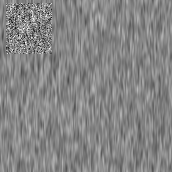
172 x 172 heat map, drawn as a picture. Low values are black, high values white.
Slope: none. Histogram: heavy tails on both sides. Odd patch: rougher, in the top left. Mirror symmetry: none. Grain: streaks running down. Roughest part: top left.
